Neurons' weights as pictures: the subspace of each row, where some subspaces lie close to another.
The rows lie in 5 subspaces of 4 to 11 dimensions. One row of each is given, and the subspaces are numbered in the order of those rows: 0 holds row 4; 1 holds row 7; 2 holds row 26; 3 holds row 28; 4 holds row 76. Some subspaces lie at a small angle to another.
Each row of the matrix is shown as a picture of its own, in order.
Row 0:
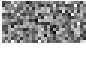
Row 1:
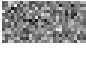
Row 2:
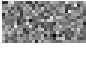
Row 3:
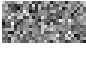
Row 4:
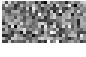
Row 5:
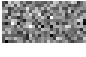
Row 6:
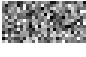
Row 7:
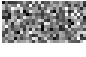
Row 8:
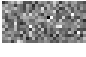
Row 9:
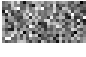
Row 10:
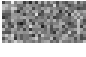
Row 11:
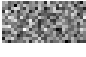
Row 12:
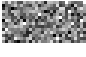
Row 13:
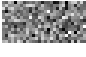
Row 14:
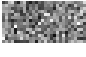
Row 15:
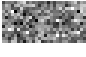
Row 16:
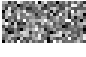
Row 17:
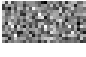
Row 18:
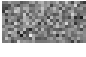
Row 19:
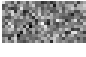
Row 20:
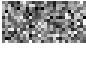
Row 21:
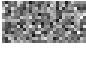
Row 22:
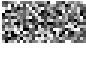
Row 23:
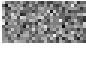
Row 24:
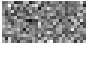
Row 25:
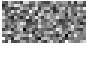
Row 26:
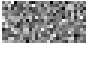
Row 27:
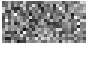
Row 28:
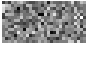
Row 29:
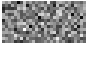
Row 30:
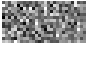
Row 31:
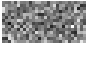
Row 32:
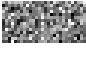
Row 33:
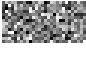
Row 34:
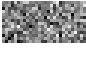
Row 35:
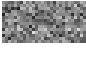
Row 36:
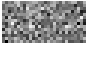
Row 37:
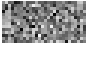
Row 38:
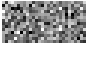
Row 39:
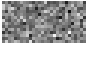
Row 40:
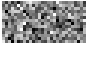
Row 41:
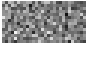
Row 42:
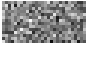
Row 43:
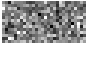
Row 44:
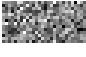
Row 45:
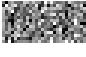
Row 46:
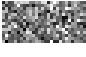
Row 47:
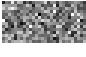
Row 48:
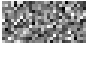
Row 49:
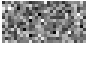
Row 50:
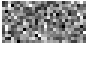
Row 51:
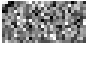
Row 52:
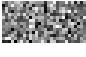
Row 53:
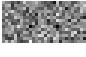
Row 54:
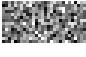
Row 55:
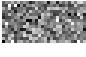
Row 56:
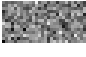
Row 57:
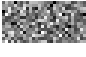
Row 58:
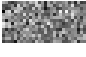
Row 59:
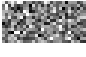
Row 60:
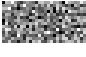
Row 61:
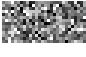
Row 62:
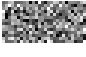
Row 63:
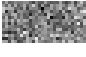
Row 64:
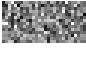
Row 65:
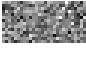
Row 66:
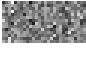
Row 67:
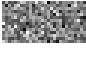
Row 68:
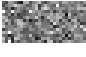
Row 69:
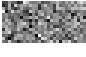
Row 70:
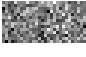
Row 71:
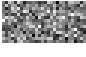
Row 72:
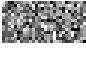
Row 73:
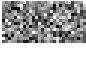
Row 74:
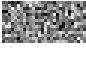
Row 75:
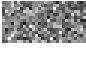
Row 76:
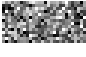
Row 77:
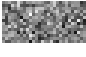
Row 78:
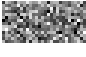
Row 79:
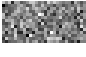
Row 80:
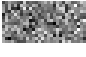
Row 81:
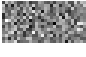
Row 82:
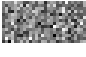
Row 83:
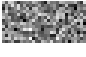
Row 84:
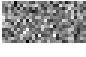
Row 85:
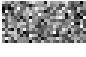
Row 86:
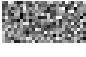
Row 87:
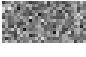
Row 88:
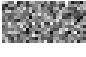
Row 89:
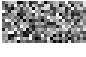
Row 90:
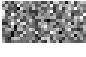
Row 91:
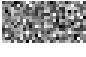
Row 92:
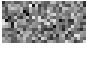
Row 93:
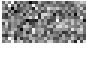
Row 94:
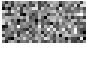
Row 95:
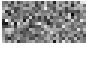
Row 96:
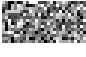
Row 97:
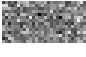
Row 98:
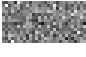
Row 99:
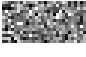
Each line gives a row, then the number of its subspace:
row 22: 3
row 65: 4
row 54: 1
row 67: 0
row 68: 1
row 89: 1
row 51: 3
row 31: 0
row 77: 0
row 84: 2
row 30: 2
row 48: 1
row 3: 1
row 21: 0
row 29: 3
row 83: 3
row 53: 0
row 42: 2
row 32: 1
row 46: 0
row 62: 2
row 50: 2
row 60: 0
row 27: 3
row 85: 4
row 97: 0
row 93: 2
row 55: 2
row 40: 2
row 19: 0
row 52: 1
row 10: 1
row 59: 1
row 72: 4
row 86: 3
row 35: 3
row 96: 2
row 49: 4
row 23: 0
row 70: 0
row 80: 3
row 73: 3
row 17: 0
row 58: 2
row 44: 2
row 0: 0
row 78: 0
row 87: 4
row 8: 3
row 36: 3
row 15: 0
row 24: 2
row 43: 0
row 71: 0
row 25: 2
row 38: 1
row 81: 1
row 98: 0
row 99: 2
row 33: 2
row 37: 2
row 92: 1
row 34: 0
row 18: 3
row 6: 3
